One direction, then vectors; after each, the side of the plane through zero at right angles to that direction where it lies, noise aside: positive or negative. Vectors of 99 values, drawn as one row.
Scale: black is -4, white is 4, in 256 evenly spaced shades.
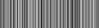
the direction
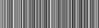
negative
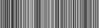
negative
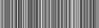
negative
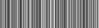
negative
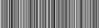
negative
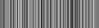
positive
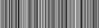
negative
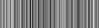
positive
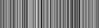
positive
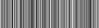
negative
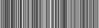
negative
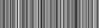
positive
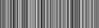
positive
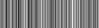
negative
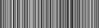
positive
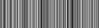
positive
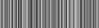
negative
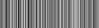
negative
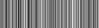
negative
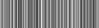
negative
